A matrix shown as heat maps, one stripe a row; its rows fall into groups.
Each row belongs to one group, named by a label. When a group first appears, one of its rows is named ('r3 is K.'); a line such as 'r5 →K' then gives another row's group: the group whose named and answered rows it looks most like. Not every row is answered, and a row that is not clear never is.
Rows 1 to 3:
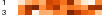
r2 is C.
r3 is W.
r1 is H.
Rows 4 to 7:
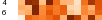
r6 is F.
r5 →F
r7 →W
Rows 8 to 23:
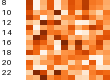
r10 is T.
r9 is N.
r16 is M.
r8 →N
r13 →N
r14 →F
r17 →M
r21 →N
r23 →F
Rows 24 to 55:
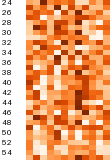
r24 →F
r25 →T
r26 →M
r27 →W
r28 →H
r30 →H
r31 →H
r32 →M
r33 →F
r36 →T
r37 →N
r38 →M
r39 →W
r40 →W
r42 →W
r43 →W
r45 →W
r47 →C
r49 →N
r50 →T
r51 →T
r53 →N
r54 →N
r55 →W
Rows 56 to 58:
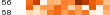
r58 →H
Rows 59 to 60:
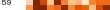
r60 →C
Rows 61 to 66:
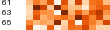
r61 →M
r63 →M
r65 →T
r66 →N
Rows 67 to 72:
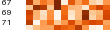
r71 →N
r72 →H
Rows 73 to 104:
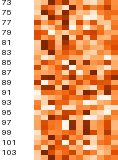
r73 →F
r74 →M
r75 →C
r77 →T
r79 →W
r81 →C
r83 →F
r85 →M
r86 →T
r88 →C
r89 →N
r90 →C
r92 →H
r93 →F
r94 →N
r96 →F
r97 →M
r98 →M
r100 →F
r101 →M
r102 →F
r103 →C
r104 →F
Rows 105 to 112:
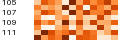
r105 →M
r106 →T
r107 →M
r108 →N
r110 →N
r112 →T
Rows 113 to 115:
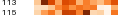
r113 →C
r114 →H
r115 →H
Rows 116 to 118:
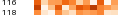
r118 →N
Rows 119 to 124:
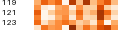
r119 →M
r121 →N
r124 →M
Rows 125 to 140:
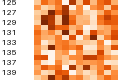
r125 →M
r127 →F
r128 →C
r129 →C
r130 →F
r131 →T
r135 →N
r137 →N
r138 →M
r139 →T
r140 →F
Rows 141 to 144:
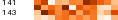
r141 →W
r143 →C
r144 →H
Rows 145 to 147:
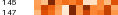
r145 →F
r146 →M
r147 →M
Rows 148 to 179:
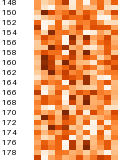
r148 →T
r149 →N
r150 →C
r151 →H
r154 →F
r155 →M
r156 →M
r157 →F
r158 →M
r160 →C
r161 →C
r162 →F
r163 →H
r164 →M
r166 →N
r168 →M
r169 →N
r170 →T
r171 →C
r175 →T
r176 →M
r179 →N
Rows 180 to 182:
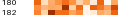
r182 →F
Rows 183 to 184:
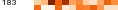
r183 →F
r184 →N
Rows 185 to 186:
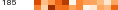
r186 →F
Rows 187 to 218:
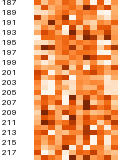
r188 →W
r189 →H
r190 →T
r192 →M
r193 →M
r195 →H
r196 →C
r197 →H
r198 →W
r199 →H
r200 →T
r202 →T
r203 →N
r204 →N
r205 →N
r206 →M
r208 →W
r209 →C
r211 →C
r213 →W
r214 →H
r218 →M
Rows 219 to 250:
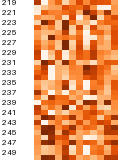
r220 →H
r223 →C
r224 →T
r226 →F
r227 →T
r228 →T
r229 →N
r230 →N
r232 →W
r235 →T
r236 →T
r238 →F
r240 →T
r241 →W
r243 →N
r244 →C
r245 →C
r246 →F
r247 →C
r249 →T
